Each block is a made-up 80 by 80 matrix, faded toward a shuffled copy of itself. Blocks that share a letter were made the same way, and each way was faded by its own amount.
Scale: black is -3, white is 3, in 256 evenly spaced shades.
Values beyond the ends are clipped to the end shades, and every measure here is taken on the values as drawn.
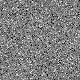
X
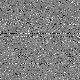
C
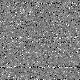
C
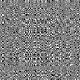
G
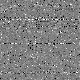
C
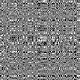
G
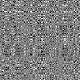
G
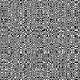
G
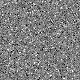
X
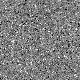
X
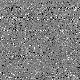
C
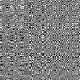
G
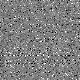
C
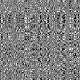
G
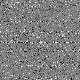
C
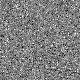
X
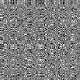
G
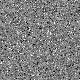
X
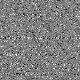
C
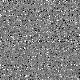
C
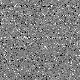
C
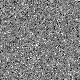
X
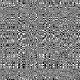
G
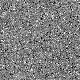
X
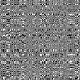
G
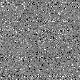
C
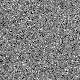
X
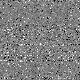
C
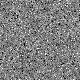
X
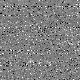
C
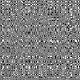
G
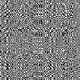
G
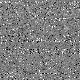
C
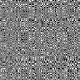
G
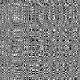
G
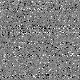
C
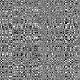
G
